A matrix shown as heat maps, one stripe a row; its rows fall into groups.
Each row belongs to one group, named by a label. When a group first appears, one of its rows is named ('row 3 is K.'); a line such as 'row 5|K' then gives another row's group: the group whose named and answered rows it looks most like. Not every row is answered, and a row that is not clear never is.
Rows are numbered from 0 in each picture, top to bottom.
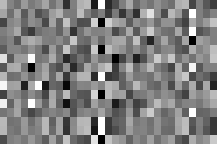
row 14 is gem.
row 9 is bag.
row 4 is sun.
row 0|gem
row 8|gem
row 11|bag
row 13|gem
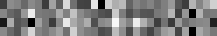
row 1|sun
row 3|sun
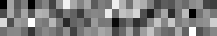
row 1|sun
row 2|bag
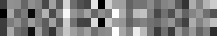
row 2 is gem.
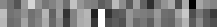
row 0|sun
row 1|gem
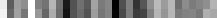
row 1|bag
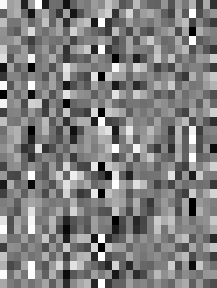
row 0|bag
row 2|gem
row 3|sun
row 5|gem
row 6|bag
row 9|bag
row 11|bag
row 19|sun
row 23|sun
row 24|bag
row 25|bag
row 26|gem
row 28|gem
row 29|sun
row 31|gem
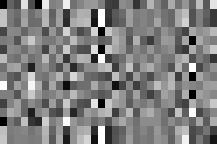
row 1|gem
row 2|gem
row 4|sun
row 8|sun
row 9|bag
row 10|sun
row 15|gem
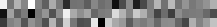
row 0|bag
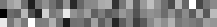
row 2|bag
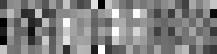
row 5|gem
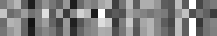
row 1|gem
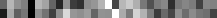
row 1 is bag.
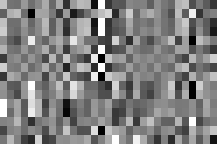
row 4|sun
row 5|gem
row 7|gem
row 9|sun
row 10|sun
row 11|bag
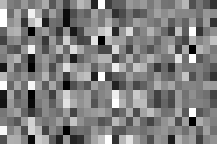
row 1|bag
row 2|bag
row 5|sun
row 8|gem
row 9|bag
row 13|sun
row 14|bag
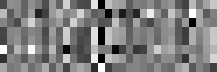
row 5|bag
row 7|gem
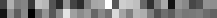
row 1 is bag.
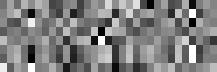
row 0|sun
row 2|sun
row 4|gem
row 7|bag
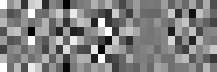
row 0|bag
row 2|gem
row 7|bag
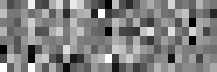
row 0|sun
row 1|gem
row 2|sun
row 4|sun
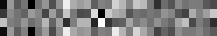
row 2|gem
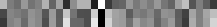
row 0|gem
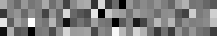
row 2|bag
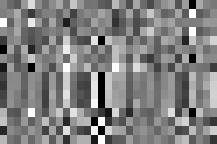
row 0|sun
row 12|sun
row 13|gem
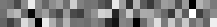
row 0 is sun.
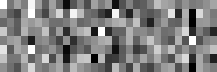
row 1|sun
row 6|gem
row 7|sun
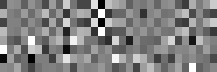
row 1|gem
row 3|gem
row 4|sun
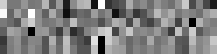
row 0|gem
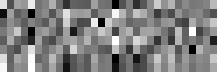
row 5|sun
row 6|bag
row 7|bag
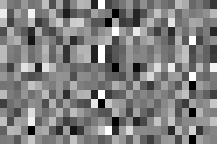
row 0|gem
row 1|bag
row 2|sun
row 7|bag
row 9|sun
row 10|gem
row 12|sun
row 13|bag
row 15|sun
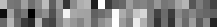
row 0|gem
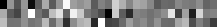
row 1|sun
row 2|gem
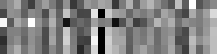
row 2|bag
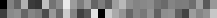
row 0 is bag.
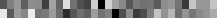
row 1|bag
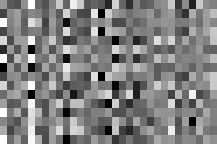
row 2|bag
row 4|bag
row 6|bag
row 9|bag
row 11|sun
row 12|bag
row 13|sun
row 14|sun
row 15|bag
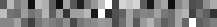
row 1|gem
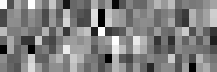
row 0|bag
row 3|gem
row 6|sun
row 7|sun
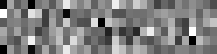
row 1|bag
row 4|sun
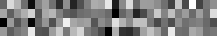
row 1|bag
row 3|sun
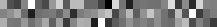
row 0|sun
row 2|gem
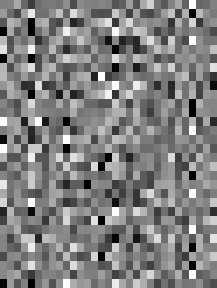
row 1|sun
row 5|bag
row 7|bag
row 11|sun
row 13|bag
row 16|bag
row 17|sun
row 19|sun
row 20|bag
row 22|bag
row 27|sun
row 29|sun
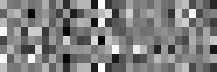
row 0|gem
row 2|gem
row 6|bag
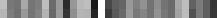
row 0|gem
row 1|gem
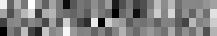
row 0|bag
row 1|bag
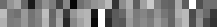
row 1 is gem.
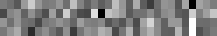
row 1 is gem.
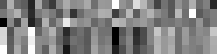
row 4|bag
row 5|bag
